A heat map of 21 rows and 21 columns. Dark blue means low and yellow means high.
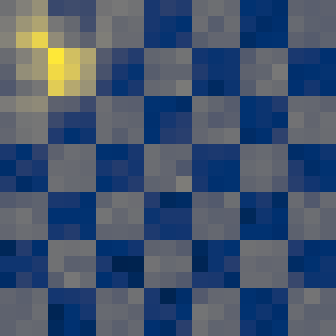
Average level on the scale: 30%. Grain: checkered. Ninth with the highest average: top left. Bumps: one, in the top left.
